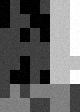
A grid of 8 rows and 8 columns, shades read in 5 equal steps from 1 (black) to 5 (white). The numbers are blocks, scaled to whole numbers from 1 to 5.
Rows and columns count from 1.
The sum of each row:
20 20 21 23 21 20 21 21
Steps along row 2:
up same down same up same up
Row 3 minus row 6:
0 1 0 0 0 0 0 0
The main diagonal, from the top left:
1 2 1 2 2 4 3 2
